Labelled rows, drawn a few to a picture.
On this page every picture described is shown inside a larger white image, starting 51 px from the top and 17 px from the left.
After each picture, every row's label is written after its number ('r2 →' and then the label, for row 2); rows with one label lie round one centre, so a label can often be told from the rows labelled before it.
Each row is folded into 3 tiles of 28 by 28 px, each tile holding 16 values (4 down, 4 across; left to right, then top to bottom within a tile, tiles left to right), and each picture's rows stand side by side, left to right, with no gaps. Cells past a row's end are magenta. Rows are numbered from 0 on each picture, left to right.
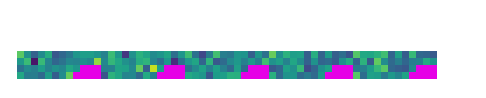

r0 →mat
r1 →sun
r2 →mat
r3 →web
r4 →web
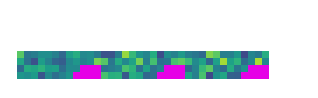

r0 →mat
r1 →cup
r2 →cup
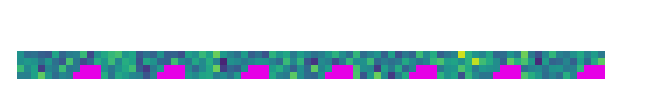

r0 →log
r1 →web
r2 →web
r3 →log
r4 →log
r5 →cup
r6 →mat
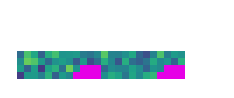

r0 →sun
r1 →mat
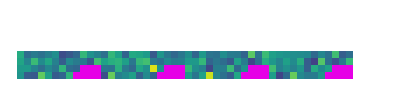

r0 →log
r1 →sun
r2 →log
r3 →log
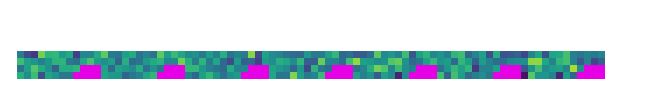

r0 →cup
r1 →mat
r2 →log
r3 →log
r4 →cup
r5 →web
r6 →sun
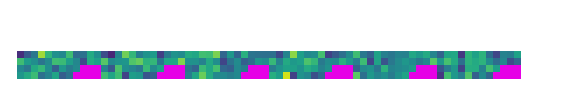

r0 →cup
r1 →cup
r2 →web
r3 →cup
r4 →mat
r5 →sun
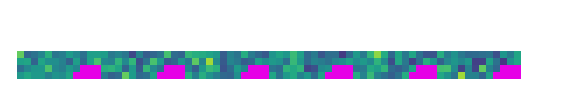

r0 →mat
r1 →log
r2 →web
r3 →web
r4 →web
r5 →log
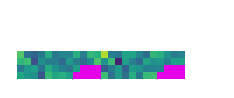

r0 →mat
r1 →mat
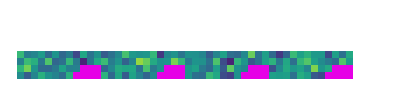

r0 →log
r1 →cup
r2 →log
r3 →cup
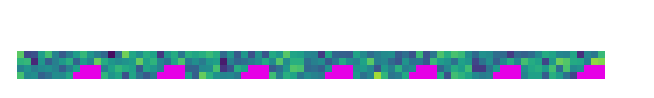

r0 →mat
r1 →cup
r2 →web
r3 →web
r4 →log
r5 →web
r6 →cup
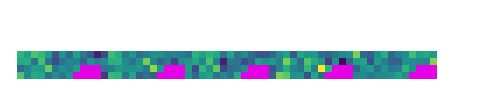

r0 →web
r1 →sun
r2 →web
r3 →sun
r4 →mat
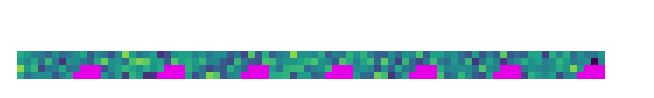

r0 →log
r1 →cup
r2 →log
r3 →cup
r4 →log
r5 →log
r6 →sun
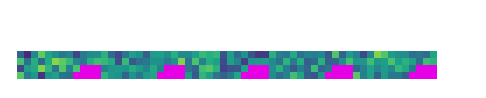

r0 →cup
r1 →mat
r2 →web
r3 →log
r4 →cup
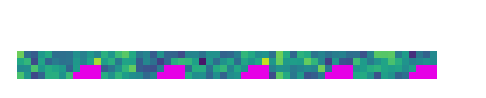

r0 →mat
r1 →web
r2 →mat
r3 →sun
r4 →cup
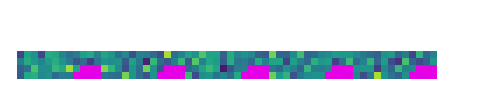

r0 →sun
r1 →log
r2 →web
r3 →mat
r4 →log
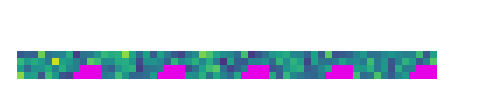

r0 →cup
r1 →web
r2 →web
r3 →web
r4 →log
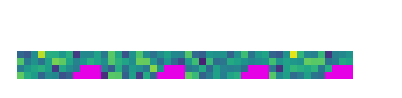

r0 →cup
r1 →sun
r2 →mat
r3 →cup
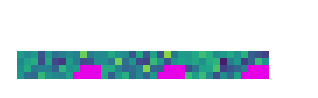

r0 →log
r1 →log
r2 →web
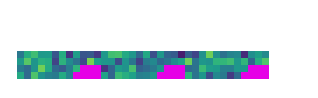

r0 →web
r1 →web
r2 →cup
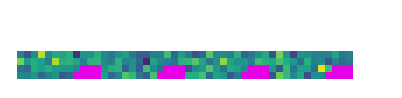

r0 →cup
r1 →log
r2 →cup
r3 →sun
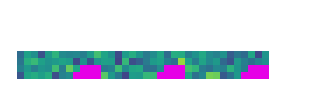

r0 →sun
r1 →mat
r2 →log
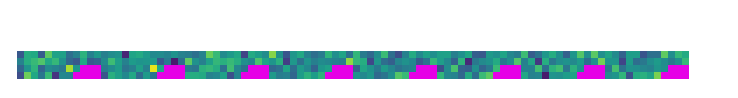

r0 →sun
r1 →sun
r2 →cup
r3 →mat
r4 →mat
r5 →mat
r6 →mat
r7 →mat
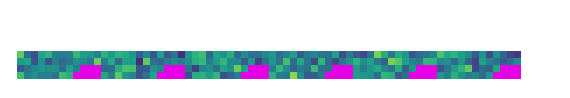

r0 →mat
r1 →web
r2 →sun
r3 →log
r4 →cup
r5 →web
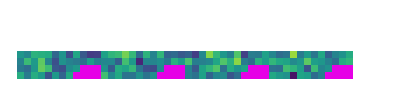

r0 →web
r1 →web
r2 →cup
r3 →cup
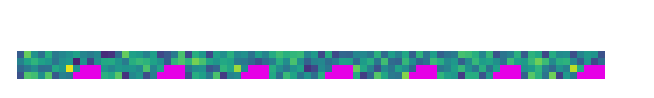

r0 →sun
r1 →cup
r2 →sun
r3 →web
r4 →log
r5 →cup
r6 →sun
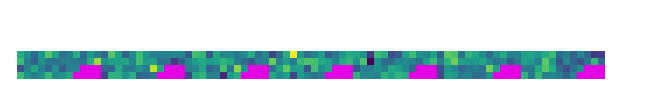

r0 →mat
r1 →sun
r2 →sun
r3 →cup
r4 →mat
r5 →sun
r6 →web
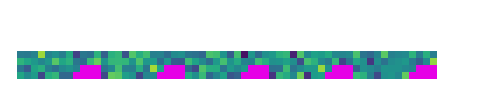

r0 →cup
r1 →sun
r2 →cup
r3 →sun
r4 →mat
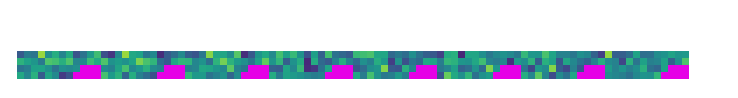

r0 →cup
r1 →cup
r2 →cup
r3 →web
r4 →web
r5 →sun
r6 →web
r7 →mat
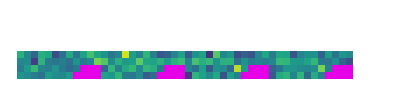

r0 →mat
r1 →cup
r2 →sun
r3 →sun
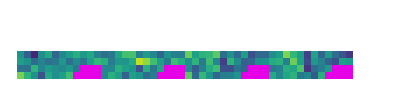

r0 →mat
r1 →cup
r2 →web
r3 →web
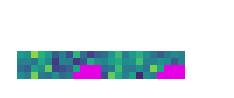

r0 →web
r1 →sun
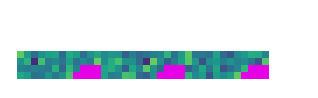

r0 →mat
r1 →log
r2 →mat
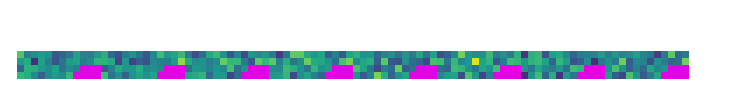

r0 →mat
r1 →mat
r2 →cup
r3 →cup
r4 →log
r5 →cup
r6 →sun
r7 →log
